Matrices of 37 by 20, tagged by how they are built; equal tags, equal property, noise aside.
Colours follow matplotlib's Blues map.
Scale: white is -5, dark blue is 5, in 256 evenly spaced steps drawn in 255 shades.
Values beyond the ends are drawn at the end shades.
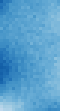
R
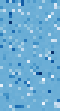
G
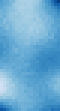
R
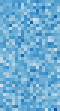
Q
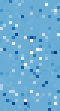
G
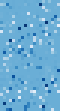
G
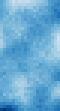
R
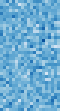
Q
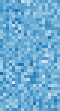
Q
